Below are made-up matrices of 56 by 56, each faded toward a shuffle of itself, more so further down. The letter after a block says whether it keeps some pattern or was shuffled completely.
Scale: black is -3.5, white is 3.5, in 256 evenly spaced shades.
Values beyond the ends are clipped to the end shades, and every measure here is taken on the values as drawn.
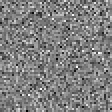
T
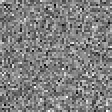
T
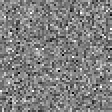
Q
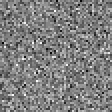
T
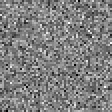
Q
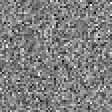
T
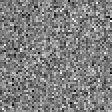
Q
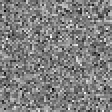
Q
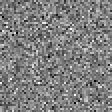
Q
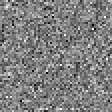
T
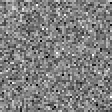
Q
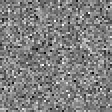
Q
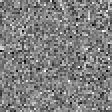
T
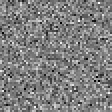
Q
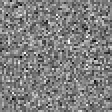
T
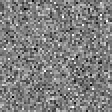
Q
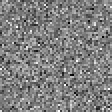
Q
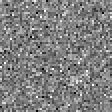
Q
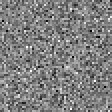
T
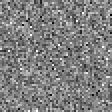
Q
